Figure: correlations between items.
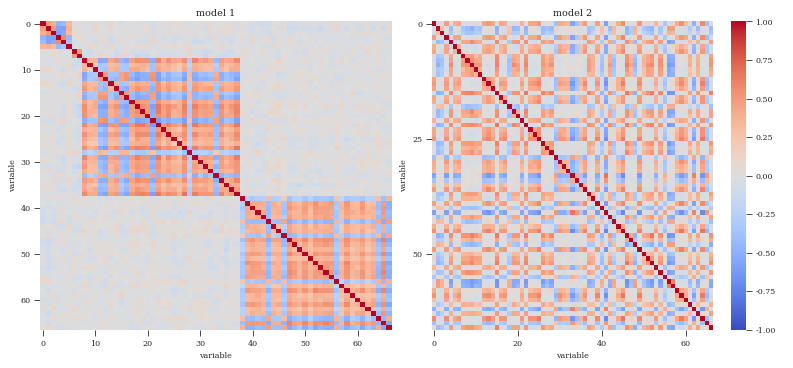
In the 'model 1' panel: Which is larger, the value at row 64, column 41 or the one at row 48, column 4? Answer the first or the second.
the second
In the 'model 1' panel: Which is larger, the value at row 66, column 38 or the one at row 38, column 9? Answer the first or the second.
the first
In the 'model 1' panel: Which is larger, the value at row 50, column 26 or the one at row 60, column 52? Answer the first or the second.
the second
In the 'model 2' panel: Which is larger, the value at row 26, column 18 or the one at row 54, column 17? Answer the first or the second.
the second
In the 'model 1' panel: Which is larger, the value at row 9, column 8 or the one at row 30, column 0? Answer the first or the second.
the first
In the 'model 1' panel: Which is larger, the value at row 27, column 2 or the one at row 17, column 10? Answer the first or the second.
the second
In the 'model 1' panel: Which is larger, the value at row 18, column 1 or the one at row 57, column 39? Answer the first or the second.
the second
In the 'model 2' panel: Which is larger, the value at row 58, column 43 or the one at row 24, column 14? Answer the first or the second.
the second
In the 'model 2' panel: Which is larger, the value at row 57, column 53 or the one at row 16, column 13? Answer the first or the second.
the second
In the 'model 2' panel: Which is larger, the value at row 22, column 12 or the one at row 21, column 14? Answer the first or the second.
the second
